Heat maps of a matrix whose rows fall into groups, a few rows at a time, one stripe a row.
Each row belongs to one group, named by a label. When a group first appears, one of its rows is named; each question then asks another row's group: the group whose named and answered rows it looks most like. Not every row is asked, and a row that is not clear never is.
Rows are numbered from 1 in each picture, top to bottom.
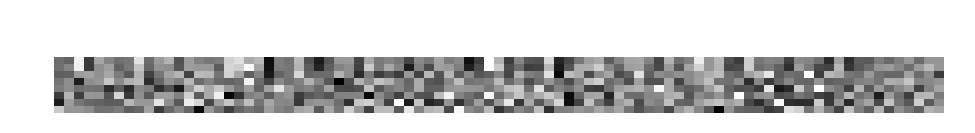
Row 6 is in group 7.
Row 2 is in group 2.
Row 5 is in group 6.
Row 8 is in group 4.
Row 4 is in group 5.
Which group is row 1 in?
2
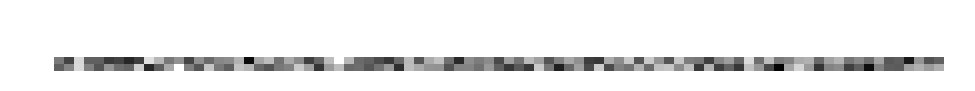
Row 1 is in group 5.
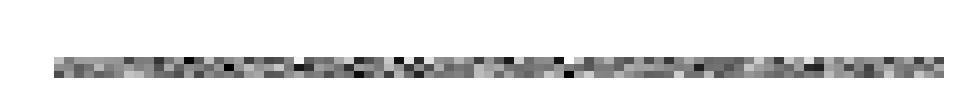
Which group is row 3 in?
7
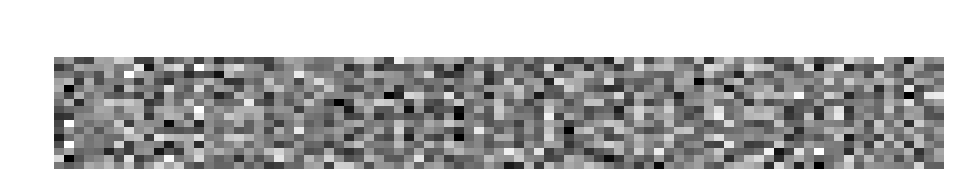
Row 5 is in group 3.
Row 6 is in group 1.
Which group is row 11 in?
7
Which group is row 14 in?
6
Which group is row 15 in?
3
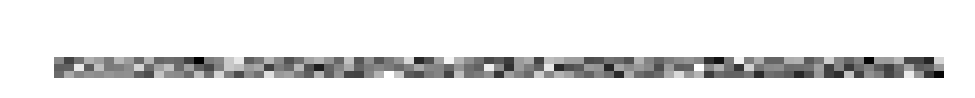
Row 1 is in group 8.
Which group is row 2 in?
2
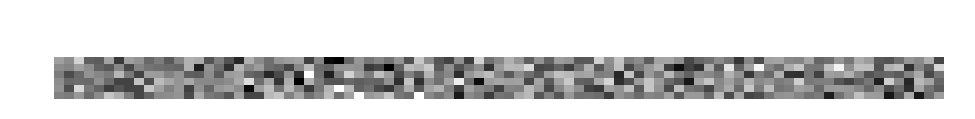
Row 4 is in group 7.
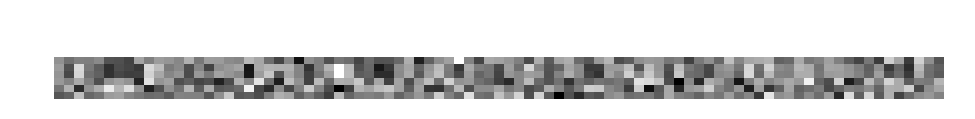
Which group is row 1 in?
7
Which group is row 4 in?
1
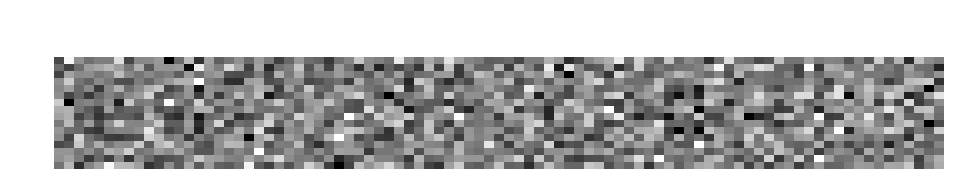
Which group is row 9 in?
4
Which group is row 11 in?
1
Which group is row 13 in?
2
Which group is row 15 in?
6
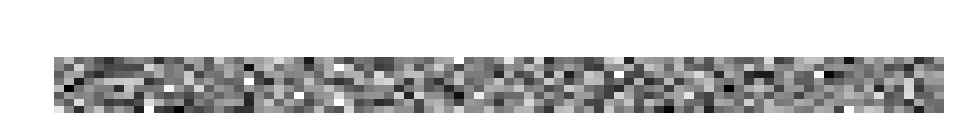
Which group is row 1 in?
6
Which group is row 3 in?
4
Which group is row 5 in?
3
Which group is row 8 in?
4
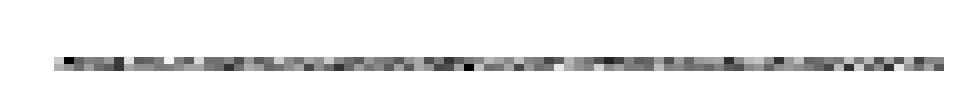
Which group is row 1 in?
3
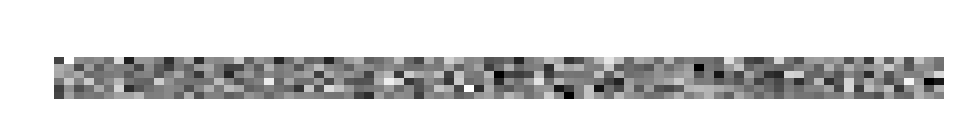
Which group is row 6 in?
7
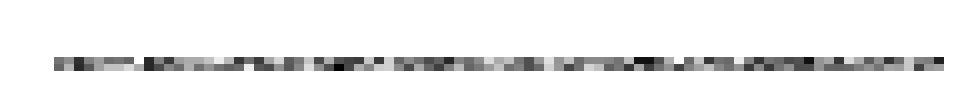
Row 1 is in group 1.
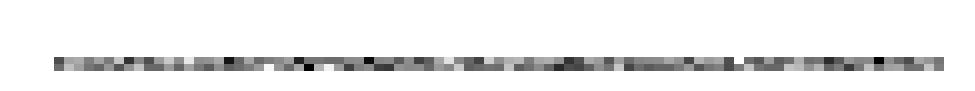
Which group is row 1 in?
7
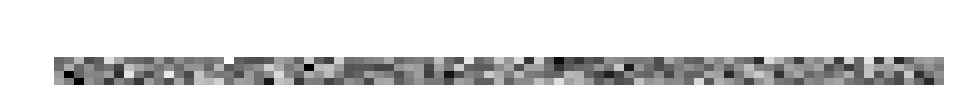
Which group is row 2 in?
6
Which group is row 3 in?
3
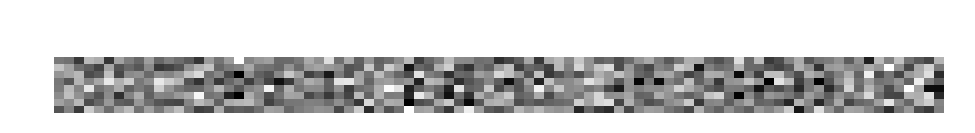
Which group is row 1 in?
8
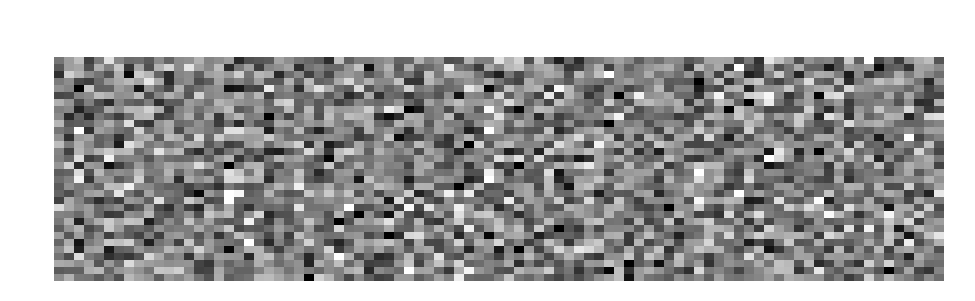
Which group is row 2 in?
7
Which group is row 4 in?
1
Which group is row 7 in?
6
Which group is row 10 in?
3
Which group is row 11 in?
2
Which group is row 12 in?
3
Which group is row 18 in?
2
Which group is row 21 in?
4
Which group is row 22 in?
4
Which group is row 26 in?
1
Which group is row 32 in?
6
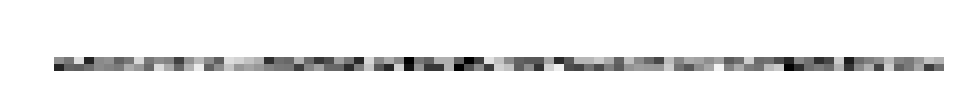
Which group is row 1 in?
2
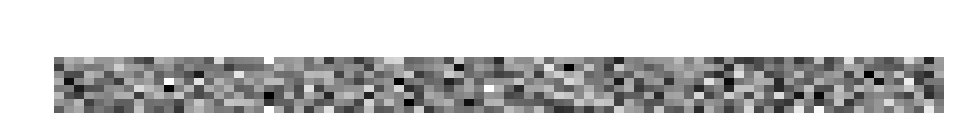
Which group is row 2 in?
7
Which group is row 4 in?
3
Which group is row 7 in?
2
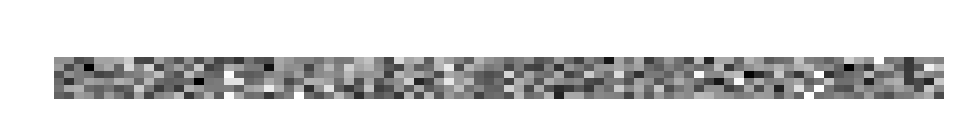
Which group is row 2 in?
1
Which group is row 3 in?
4
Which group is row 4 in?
8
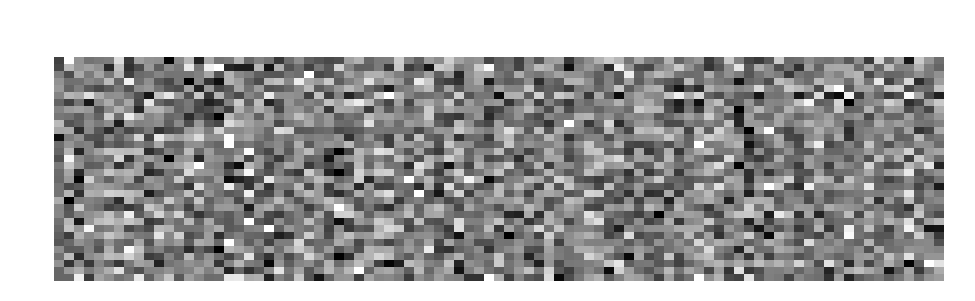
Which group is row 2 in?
7
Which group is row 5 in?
1
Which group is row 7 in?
1
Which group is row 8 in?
1
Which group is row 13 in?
4
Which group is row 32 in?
2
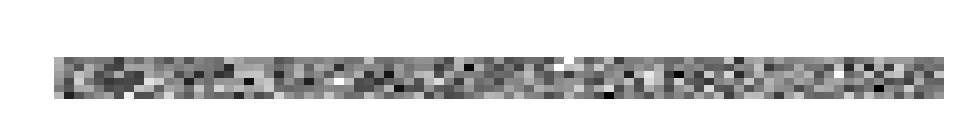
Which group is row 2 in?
8
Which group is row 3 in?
1
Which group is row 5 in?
3
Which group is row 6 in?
3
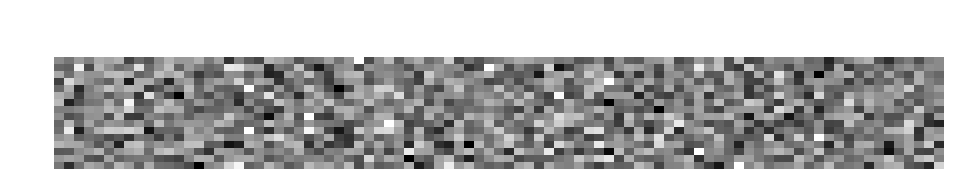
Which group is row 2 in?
2
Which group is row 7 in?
3
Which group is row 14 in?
2
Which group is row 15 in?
2
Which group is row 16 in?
8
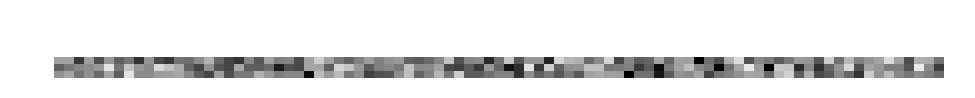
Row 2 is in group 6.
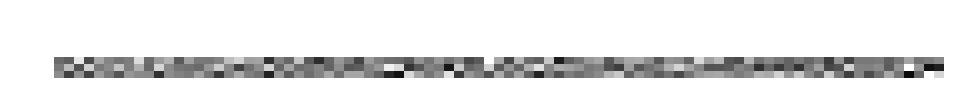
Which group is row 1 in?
2
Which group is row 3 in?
1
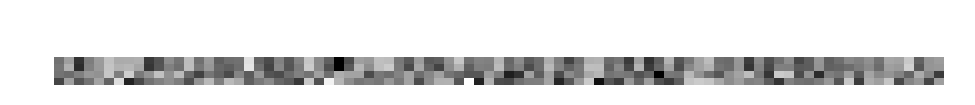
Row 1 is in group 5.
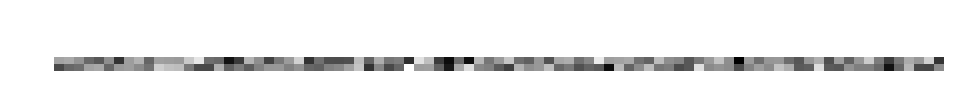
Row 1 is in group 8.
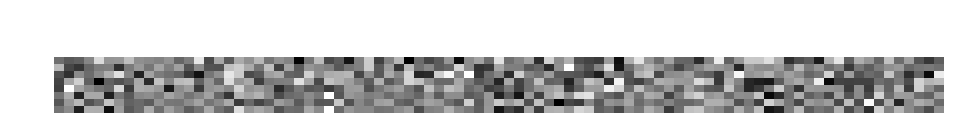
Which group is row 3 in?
8
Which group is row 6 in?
8
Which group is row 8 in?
8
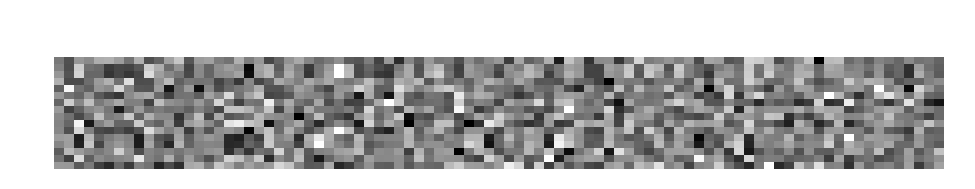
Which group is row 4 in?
3
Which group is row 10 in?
2
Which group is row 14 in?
7
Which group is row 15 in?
2
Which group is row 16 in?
6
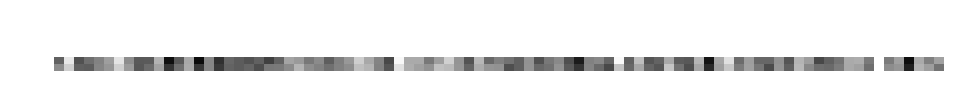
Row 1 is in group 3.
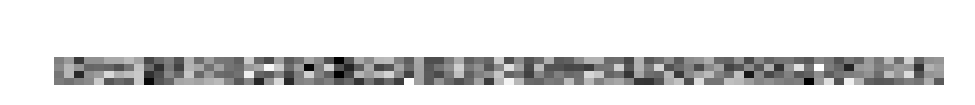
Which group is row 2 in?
6
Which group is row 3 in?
5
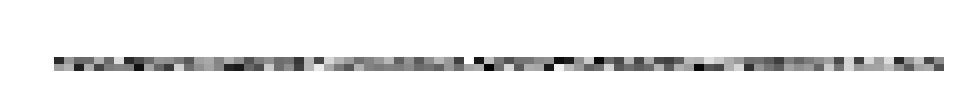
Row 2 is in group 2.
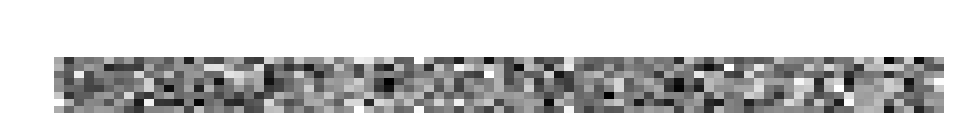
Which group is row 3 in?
2
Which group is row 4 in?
1
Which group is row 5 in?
1
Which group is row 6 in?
3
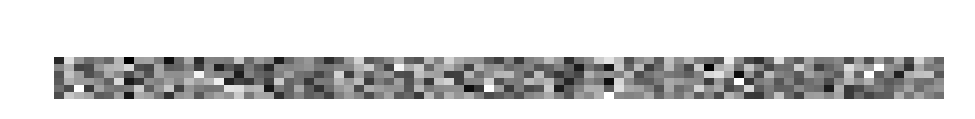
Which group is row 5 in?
2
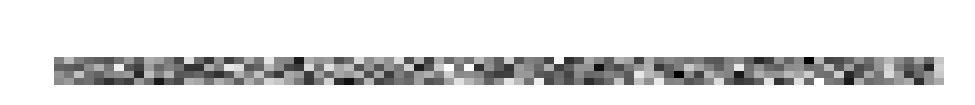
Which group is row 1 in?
4
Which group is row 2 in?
8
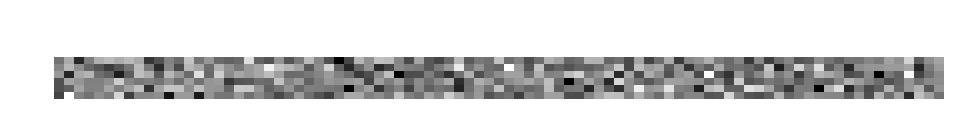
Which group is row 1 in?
5
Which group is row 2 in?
6
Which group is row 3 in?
3
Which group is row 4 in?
7
